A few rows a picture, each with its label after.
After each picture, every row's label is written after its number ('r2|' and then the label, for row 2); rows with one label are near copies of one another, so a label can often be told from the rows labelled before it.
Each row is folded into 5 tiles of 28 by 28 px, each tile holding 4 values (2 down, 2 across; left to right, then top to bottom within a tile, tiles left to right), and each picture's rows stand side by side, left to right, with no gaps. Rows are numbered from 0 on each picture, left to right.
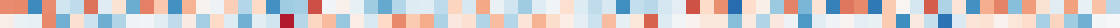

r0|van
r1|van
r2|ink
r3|ink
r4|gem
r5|van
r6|van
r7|van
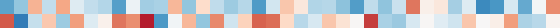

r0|ink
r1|ink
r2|gem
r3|gem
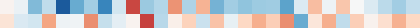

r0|gem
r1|ink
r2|ink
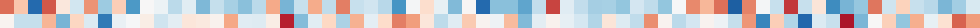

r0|van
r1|gem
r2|ink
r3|gem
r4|gem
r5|van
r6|ink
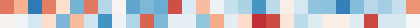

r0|van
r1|ink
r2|gem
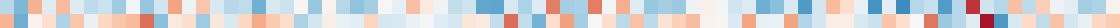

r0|ink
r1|ink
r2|gem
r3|gem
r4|ink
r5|gem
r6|gem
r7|ink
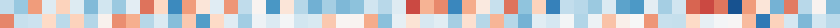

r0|ink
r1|van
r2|gem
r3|van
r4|gem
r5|van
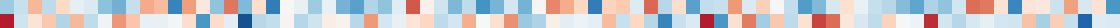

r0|ink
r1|van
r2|gem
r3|gem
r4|van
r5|ink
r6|gem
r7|van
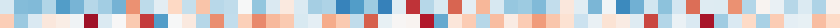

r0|gem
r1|ink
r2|gem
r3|ink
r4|gem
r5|ink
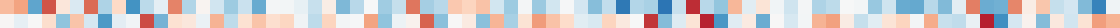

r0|van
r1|ink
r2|gem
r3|ink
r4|gem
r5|ink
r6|gem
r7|ink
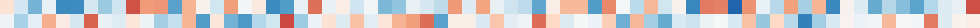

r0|gem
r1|van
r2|ink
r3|ink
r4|van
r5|van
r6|gem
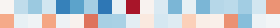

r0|gem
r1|gem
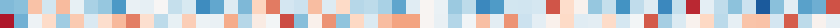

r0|ink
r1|gem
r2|ink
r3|gem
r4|gem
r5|gem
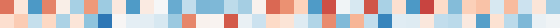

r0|van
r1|gem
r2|van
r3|van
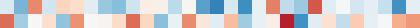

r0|ink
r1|gem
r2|ink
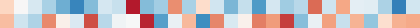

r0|gem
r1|ink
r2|ink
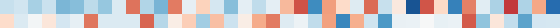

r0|gem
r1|ink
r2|van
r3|van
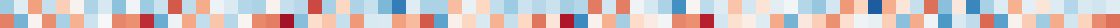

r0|ink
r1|ink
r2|ink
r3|ink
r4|ink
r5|ink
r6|van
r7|ink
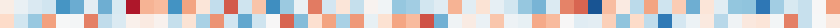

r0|gem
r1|van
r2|ink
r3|ink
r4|van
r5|gem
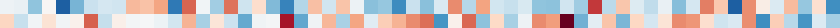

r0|gem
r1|van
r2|ink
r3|ink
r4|ink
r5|van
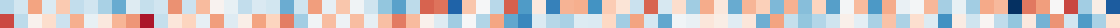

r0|ink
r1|ink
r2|ink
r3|van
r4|van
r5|van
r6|van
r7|van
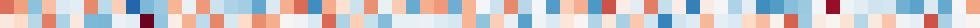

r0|van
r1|ink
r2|van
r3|van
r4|van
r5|gem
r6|gem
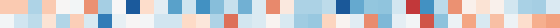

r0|van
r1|gem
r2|gem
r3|ink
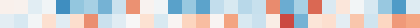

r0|gem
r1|gem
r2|ink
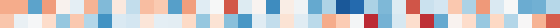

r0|van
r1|van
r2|gem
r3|ink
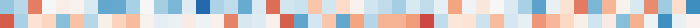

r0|ink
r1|gem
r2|ink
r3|ink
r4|van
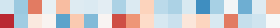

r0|ink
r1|gem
